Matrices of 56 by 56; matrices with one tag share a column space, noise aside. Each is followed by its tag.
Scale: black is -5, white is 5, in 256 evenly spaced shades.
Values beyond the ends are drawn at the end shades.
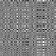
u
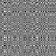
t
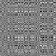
t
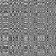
t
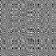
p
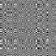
p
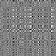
u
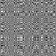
t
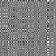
u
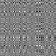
t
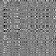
u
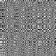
u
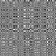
u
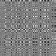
u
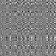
t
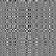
u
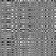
u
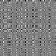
u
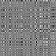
u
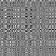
u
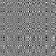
t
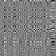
u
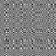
p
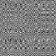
p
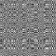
p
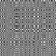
u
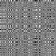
u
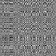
t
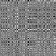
u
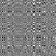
t
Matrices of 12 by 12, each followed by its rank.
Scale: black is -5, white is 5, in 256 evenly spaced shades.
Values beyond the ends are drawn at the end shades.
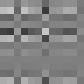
one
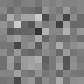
two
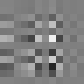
one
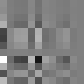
one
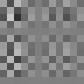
one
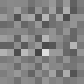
two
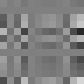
one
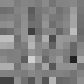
two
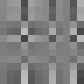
one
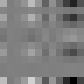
one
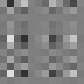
one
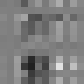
two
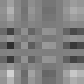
one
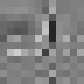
two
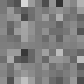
two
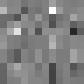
two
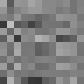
two
